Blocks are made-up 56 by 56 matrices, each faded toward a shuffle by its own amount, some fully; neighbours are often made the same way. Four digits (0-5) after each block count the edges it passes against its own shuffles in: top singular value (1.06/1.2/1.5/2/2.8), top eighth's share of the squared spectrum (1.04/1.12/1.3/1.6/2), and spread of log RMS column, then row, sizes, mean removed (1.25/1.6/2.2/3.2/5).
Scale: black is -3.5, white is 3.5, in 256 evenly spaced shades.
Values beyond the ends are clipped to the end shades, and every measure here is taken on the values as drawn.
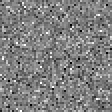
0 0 0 0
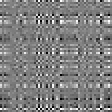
5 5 4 4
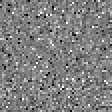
3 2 0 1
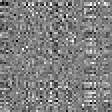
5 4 3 3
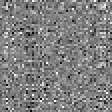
4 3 2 2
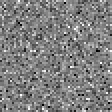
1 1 0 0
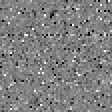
1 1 0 1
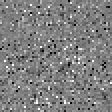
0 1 0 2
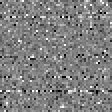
2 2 0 2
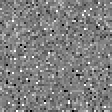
0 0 0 0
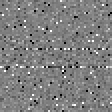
2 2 0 1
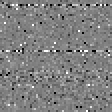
3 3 0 2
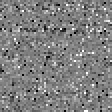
1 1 0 1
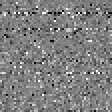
2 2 0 2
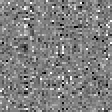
3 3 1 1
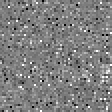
2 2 0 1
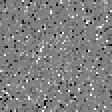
0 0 0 0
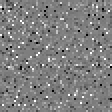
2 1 0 0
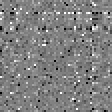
4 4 2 2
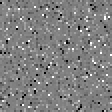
0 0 0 0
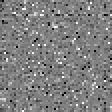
3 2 0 0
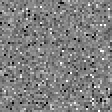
1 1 0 0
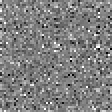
3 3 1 0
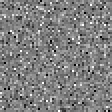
0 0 0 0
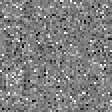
2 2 0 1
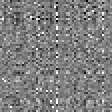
4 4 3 2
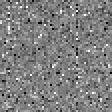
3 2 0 0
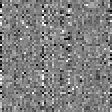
4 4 3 2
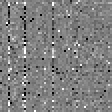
4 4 2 0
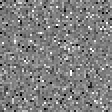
0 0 0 0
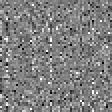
3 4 2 1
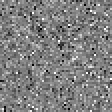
2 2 1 0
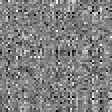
4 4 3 2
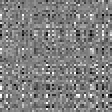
4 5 3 3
